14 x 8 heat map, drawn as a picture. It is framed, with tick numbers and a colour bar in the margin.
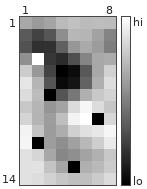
The top middle is the ninth with the lowest average. The bottom right is the smoothest part. Five lone cells stand out: one far higher and four far lower than their neighbours.
